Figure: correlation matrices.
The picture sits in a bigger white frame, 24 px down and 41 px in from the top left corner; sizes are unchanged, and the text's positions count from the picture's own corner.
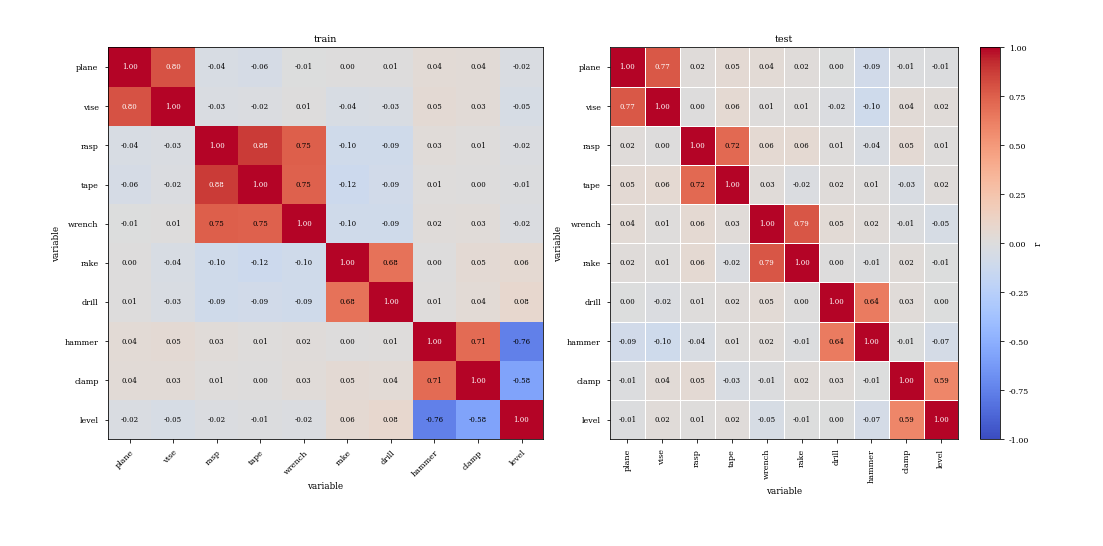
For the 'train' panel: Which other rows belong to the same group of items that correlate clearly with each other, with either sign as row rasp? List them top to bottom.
tape, wrench
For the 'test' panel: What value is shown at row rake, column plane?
0.02
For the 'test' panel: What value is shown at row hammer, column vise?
-0.10
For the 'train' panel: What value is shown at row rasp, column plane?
-0.04
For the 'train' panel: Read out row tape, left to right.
-0.06 -0.02 0.88 1.00 0.75 -0.12 -0.09 0.01 0.00 -0.01
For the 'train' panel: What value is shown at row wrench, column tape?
0.75
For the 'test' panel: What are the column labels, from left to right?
plane, vise, rasp, tape, wrench, rake, drill, hammer, clamp, level
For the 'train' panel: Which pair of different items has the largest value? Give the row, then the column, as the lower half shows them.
tape, rasp
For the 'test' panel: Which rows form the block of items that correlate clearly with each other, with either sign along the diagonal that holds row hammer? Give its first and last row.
drill to hammer
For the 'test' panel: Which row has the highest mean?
wrench
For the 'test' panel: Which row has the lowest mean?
hammer
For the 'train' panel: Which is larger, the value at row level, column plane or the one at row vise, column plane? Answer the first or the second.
the second
